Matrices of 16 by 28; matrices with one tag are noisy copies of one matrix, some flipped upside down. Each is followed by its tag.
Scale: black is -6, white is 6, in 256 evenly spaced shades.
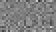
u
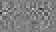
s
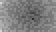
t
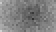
t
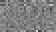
u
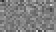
u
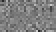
u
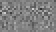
s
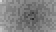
t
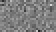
u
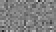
u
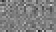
u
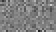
u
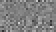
u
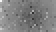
t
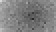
t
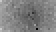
t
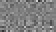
u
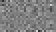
u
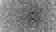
t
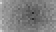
t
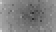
t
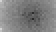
t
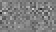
s
